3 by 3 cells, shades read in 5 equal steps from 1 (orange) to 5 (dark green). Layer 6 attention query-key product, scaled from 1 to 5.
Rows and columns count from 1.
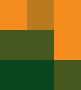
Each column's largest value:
5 5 4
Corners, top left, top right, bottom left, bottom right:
1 1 5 4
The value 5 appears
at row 3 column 1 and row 3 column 2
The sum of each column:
10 11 6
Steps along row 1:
up down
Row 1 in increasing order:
1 1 2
